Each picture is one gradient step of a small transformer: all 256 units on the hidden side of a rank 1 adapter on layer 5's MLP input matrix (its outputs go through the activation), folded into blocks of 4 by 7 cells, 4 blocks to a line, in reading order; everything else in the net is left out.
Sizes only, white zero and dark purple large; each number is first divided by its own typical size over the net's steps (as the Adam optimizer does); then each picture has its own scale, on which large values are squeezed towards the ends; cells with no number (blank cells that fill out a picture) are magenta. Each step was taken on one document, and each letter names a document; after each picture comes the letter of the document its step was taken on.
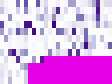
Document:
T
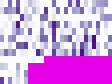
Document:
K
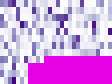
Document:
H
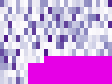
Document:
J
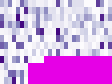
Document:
H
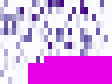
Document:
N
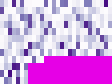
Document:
J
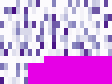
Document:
K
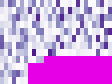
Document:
H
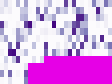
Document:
T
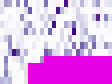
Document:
T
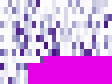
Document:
K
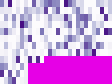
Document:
N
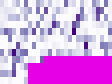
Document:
T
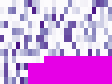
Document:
K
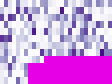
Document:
J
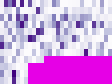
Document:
H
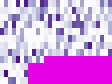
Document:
N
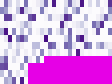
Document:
N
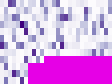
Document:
H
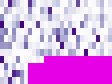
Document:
H
